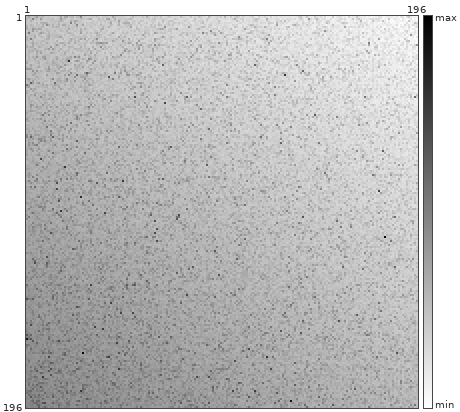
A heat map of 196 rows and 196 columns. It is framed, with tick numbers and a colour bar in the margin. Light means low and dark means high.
Average level on the scale: 30%. Ninth with the highest average: bottom left. Slope: up to the bottom left. Grain: fine.
